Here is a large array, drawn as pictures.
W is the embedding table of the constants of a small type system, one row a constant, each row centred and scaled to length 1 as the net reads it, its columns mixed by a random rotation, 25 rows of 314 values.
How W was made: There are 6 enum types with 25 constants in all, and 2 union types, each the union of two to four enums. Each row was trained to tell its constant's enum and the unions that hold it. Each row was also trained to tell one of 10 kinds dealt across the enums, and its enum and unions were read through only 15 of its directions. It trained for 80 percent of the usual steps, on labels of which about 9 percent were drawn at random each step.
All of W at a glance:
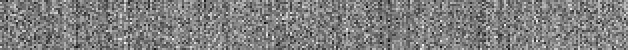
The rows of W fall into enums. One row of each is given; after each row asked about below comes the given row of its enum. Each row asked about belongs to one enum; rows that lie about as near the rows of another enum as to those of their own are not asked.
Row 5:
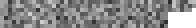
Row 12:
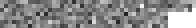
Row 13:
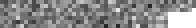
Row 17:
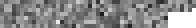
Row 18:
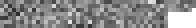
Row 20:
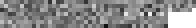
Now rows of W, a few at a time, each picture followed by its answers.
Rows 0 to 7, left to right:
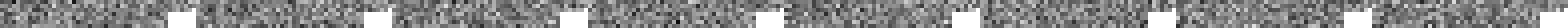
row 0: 13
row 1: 20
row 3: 12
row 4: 20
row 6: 13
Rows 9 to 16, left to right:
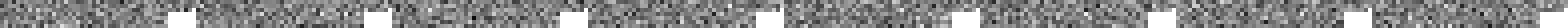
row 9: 18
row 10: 20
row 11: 18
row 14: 13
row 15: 5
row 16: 17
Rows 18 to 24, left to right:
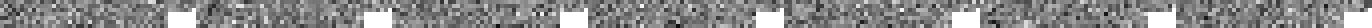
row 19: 20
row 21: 18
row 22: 13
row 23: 17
